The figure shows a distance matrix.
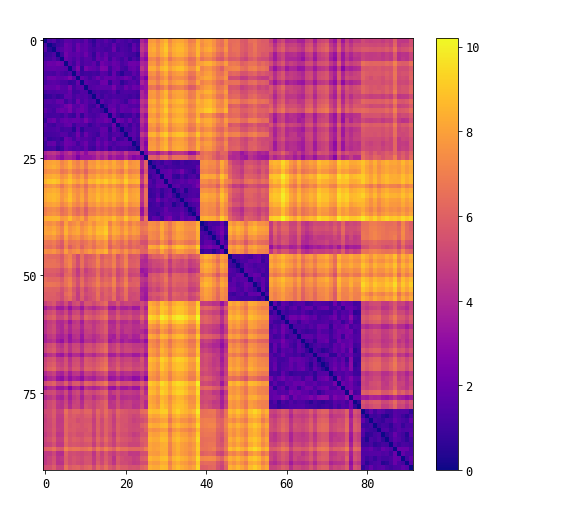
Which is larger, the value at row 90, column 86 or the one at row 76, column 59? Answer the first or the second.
the second
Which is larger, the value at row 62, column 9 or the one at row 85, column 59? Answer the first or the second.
the second
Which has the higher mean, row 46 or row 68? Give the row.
46
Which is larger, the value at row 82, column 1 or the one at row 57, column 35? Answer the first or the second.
the second
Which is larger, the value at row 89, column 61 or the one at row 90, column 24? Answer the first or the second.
the second
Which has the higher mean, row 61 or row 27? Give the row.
27
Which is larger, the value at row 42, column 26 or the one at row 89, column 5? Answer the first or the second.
the first
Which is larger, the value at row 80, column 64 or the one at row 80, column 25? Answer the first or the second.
the second
